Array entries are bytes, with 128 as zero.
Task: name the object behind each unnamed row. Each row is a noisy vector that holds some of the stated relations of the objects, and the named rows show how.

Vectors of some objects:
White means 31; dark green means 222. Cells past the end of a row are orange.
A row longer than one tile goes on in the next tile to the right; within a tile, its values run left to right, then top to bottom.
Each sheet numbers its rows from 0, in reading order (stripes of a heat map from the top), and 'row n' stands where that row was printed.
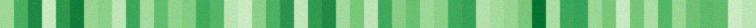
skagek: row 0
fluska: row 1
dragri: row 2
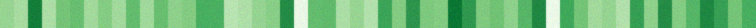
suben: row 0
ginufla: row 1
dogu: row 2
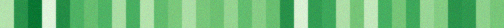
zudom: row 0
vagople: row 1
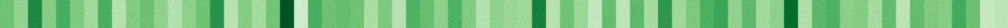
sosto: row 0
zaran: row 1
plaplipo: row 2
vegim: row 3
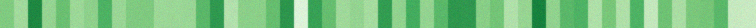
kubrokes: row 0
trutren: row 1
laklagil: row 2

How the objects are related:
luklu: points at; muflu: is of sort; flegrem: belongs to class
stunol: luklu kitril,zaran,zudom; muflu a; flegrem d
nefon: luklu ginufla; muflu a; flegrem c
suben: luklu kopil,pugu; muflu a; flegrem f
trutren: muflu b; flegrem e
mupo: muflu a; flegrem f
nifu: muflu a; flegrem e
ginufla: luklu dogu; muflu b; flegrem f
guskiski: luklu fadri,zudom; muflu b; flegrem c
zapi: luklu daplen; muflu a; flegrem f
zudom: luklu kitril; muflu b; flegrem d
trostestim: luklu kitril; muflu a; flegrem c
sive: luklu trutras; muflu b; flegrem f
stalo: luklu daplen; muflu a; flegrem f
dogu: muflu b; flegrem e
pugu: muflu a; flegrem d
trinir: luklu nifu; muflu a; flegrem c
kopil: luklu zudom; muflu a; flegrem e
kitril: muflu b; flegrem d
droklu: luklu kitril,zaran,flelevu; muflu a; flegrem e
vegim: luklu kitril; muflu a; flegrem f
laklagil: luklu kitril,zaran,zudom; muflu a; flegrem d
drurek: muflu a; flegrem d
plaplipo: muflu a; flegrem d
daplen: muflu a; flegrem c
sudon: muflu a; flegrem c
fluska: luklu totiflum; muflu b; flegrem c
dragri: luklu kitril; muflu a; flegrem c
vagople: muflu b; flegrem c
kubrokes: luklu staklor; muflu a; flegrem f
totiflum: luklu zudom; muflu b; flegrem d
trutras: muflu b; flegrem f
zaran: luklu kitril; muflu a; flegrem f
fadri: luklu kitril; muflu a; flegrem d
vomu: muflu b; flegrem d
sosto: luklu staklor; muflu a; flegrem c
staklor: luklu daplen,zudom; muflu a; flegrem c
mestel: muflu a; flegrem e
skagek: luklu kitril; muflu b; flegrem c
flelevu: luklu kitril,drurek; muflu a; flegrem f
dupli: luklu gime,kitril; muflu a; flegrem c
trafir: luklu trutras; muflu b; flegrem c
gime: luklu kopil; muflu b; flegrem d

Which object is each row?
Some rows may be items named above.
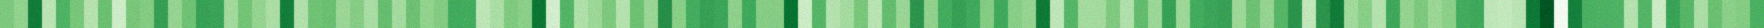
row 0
sudon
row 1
suben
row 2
nifu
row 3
nifu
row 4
mestel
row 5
guskiski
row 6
kitril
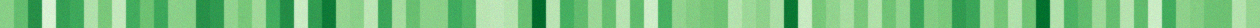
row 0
vagople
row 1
skagek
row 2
fadri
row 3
mupo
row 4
fadri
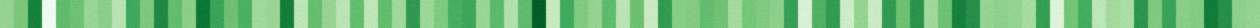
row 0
trutras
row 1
plaplipo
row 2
drurek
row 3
trafir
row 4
sive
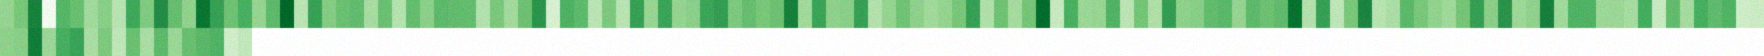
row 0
trutras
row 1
kopil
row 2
vomu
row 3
staklor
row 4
pugu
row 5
daplen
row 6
droklu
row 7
dupli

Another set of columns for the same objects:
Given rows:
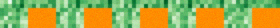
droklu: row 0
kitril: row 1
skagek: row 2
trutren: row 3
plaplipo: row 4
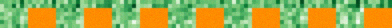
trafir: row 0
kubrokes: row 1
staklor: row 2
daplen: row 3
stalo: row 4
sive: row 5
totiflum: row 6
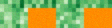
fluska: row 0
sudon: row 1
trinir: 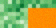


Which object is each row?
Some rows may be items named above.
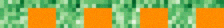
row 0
suben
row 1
sosto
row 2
guskiski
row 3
drurek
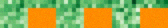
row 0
mupo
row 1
mupo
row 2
ginufla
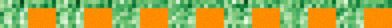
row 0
zudom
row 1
zudom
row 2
mupo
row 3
mestel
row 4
kopil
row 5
vagople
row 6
fadri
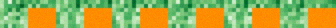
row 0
nifu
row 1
vomu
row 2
dogu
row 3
mestel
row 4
dogu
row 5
mupo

